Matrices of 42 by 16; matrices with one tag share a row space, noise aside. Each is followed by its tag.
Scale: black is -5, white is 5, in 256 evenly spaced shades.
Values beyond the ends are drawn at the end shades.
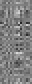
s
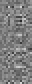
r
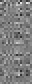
s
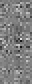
s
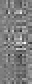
r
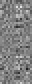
s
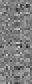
s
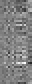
r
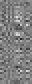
s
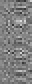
r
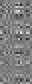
s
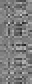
r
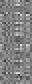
s
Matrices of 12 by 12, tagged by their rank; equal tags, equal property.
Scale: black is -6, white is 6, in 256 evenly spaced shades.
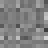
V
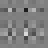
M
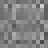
V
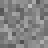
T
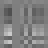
M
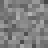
T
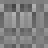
M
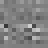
V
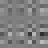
M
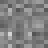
V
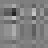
M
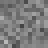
T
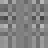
M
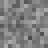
T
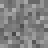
T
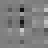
M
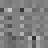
V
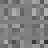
V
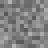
T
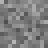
T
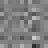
V
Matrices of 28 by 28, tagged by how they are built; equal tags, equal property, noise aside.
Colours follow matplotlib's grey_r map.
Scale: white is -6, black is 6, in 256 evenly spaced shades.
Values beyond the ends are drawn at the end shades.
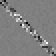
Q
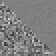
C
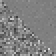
C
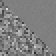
C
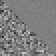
C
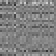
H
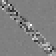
Q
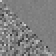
C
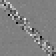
Q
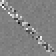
Q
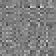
H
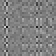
H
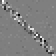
Q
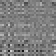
H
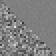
C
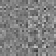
H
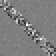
Q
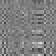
H
